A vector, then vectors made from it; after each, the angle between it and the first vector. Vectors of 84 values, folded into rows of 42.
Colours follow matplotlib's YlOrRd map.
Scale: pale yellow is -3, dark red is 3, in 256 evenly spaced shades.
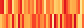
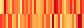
nearly opposite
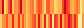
nearly parallel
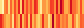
partly opposed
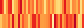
nearly parallel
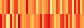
orthogonal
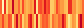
partly opposed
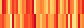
orthogonal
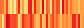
orthogonal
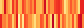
nearly opposite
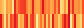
orthogonal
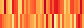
nearly opposite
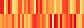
nearly parallel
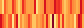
nearly opposite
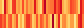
nearly opposite
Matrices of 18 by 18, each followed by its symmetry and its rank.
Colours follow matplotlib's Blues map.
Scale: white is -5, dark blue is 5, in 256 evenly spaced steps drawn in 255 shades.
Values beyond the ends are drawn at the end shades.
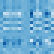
neither, rank two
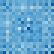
symmetric, rank three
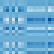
neither, rank one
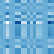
neither, rank one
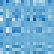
neither, rank two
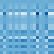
neither, rank one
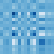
symmetric, rank one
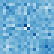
symmetric, rank three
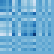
symmetric, rank one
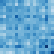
symmetric, rank three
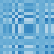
symmetric, rank one
